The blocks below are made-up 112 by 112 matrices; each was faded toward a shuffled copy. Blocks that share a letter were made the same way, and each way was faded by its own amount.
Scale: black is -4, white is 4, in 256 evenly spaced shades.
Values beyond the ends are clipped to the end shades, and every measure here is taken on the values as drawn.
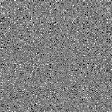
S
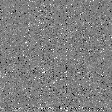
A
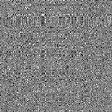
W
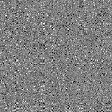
S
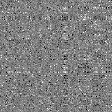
S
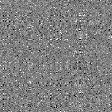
S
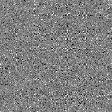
S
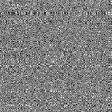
W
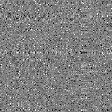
S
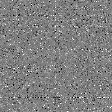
A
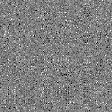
S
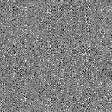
S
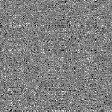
S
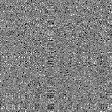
S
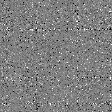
A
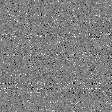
A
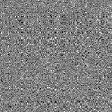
W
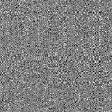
W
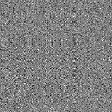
W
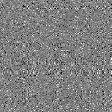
S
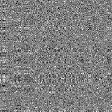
W
